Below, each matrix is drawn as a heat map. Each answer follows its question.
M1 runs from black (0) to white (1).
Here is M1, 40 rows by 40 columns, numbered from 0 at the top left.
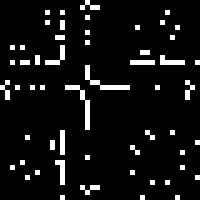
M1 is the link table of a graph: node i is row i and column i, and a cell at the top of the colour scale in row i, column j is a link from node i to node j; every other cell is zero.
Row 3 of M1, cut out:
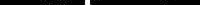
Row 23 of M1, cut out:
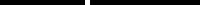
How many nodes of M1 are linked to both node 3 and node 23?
1
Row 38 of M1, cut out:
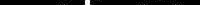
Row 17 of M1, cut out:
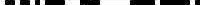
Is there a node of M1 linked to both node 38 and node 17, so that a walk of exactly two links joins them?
no
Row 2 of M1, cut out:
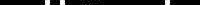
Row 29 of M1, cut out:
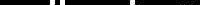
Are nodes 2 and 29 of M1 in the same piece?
yes
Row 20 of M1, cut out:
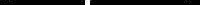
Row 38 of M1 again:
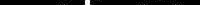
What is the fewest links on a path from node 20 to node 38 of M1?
2
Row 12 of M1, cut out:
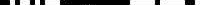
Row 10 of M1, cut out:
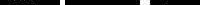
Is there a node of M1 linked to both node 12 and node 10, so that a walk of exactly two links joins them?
yes
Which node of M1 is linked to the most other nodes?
node 12
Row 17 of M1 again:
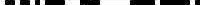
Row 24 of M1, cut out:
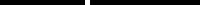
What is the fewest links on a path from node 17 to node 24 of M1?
1
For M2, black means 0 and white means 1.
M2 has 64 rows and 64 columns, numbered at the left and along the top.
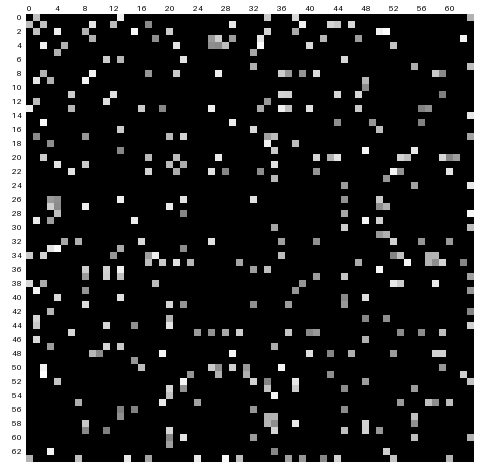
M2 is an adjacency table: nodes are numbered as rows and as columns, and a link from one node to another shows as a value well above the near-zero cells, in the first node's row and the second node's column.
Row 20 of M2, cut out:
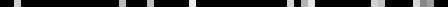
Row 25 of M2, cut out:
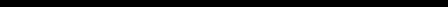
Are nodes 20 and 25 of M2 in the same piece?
no
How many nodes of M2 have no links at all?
1
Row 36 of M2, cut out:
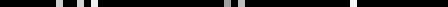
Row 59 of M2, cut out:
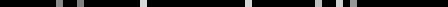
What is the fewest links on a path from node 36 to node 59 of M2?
2
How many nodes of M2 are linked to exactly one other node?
4
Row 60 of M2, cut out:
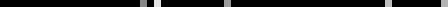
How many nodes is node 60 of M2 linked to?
5
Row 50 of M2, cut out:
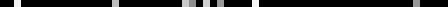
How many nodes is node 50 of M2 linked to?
8
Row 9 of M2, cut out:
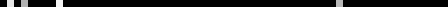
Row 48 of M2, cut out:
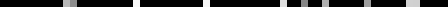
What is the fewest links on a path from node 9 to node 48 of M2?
1
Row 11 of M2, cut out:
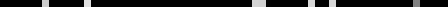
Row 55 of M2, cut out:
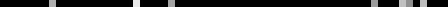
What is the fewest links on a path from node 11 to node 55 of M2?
4
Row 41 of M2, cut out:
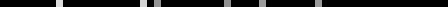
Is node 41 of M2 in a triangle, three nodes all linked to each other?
yes
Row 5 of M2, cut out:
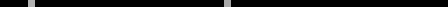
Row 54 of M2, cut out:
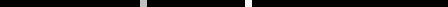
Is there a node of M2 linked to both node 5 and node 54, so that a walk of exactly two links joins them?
no
